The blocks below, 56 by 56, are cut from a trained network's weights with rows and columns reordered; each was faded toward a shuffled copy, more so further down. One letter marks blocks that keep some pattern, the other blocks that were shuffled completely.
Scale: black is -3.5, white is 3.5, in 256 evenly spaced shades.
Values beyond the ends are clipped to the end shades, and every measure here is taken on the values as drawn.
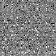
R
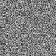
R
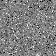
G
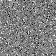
G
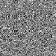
R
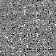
R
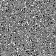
G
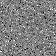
G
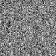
R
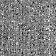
R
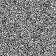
G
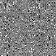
R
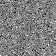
G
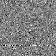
R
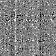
R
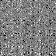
R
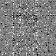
R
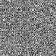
R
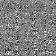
R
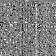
R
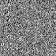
R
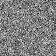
G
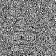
R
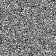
G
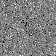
G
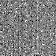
R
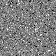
G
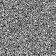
G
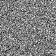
G
